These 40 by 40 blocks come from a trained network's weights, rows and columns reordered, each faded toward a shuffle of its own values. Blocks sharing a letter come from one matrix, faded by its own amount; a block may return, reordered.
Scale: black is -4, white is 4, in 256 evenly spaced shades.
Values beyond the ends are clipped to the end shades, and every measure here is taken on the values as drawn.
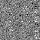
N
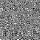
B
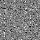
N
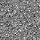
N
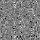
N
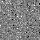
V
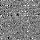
V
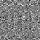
B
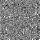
V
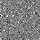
N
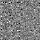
N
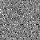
B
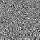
B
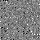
V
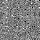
V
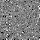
N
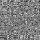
B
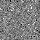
V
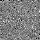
N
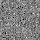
V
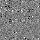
V
